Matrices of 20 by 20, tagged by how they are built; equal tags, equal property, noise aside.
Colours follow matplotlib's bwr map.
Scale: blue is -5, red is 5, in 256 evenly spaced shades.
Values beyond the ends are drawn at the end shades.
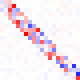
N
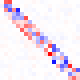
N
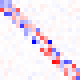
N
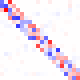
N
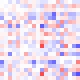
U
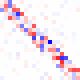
N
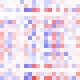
U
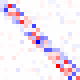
N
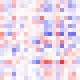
U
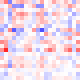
U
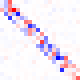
N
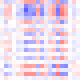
U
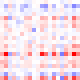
U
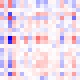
U
